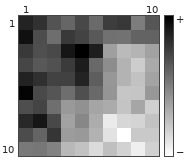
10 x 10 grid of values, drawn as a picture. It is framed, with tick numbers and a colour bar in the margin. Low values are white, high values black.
The field climbs toward the top left. Overall the values sit about 50% of the way up the scale. The halves do not mirror each other. The bottom right is the ninth with the lowest average.
